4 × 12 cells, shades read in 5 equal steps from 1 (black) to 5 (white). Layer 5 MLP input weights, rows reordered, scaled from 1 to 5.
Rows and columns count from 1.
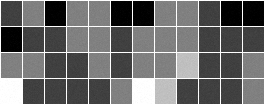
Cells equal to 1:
6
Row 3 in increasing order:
2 2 2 2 2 3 3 3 3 3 3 4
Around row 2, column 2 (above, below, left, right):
3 3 1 2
